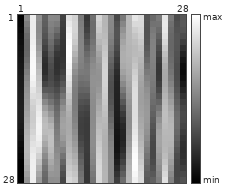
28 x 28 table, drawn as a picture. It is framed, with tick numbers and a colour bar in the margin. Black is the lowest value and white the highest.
On average the colour sits 50% of the way up the scale. The bottom left is the ninth with the highest average. There is no overall slope. Stripes running up and down repeat 5 times from left to right. The grain runs up and down.
